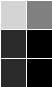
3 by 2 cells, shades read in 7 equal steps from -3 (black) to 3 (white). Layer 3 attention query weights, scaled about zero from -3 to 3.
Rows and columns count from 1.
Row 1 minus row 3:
4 3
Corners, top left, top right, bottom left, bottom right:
2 0 -2 -3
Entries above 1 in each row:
1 0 0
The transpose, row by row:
2 -2 -2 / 0 -3 -3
